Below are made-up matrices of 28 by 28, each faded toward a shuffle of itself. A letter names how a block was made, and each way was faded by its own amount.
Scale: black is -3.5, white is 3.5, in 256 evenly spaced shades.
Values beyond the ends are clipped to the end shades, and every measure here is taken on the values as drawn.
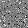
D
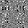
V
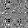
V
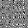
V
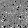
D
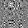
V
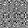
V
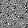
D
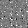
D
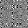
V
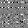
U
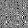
V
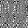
V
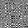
U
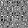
V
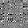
U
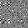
V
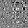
U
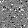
D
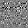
U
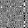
V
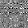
U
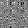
V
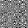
V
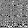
U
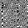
V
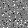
D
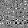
U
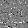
D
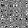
V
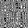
V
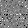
D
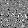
D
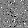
D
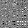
V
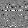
U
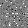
D
